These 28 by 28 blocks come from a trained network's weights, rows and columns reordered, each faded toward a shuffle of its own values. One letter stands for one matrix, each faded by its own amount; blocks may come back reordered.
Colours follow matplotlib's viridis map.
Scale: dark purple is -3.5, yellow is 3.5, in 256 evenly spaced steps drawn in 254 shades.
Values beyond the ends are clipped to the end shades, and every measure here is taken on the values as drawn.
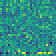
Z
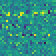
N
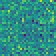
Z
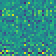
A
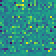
N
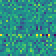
Z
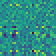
A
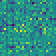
N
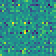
N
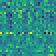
Z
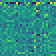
Z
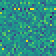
Z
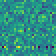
Z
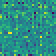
N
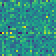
Z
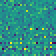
N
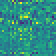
A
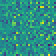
A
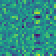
A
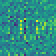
A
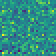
A
